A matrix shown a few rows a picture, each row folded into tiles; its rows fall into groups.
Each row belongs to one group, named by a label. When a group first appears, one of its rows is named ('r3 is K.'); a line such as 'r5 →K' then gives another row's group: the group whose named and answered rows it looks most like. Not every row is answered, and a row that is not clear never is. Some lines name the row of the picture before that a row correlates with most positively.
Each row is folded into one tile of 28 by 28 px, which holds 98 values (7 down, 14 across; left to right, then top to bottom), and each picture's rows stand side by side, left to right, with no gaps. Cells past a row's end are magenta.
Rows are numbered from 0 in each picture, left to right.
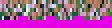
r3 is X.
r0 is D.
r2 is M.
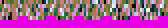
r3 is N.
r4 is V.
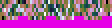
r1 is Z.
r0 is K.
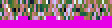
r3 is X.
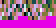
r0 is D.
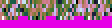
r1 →D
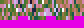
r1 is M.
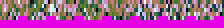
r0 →X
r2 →Z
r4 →D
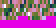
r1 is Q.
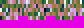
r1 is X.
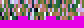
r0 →N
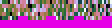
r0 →N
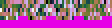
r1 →K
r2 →M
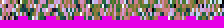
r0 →Z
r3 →N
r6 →Q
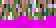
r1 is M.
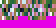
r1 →V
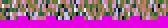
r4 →V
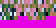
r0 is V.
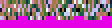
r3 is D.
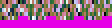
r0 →K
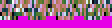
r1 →V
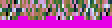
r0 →X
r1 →M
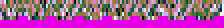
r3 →Z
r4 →X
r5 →K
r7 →D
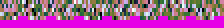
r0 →Q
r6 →M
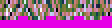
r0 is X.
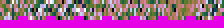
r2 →K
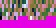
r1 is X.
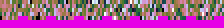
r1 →D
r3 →N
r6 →N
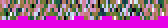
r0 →X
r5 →V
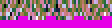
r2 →M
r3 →N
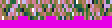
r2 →Z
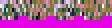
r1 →D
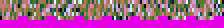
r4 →D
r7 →Q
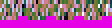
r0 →Z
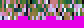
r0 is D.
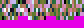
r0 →K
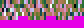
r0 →V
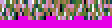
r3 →M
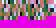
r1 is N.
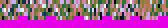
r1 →M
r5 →Q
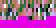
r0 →X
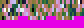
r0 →K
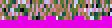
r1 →D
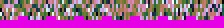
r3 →K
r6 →Z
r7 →D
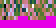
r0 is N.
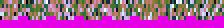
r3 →K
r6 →N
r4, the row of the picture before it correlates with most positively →0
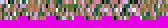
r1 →Q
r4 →K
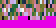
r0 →K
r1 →Q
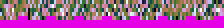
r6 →D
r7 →K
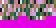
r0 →Z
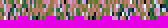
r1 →D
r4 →X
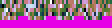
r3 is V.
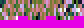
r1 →D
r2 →K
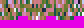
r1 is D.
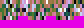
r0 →N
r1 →X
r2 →K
